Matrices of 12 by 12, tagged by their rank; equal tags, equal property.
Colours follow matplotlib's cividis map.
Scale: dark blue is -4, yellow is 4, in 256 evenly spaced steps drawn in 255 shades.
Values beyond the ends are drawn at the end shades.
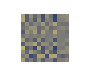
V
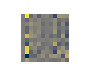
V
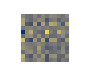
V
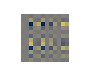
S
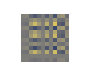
S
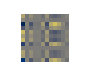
S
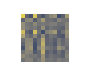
V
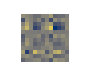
V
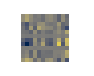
V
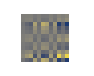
S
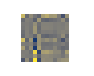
V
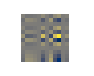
S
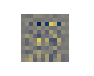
V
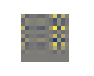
S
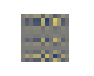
S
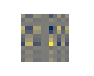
S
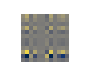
S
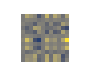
V
